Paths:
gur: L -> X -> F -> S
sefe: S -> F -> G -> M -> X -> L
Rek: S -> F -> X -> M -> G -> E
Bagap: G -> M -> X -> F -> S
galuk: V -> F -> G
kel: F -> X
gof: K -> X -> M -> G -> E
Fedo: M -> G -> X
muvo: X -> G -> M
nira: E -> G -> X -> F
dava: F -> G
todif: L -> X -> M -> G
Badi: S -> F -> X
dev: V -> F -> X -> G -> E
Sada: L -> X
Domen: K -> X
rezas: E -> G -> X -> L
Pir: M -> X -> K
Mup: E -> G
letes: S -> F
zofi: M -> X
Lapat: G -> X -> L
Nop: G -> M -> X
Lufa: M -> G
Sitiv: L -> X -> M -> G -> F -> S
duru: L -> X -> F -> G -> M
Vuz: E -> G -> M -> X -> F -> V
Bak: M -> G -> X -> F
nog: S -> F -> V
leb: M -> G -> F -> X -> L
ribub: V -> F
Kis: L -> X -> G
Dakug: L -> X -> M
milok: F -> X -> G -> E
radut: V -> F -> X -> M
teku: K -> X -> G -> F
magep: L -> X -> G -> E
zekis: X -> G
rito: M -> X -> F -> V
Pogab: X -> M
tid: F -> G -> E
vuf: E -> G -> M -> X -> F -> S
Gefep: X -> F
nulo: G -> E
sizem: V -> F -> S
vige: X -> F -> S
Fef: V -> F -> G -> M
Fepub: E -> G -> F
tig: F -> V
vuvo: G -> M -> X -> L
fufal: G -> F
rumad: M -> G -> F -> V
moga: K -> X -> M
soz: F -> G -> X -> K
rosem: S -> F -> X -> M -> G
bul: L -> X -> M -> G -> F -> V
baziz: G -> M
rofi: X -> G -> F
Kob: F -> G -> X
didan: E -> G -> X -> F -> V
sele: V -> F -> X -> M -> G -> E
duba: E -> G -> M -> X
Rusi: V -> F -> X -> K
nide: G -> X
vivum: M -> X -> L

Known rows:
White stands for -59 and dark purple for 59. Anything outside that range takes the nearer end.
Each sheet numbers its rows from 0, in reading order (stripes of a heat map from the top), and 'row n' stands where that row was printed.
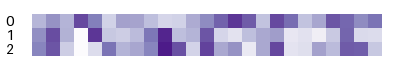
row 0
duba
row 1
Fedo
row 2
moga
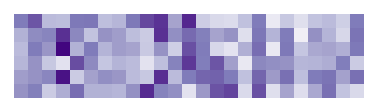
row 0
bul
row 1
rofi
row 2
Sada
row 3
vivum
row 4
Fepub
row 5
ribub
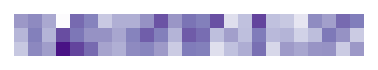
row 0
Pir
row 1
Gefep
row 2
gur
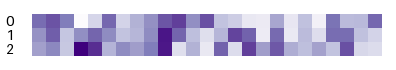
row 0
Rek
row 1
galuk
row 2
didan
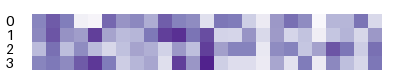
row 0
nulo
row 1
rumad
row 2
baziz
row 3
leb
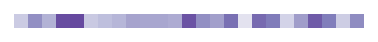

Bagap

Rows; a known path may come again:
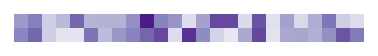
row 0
ribub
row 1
Dakug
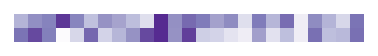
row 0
rofi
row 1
Rek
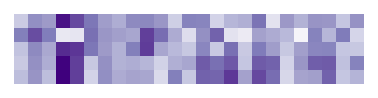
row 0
gur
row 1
tid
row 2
vige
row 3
vuf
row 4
Vuz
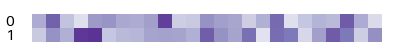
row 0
Domen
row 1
Bagap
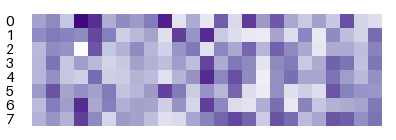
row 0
didan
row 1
leb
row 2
zekis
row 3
baziz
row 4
vuvo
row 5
dava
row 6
Sada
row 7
duba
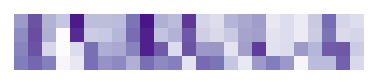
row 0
Bak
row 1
Fedo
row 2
moga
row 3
nulo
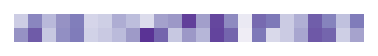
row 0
Nop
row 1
Fef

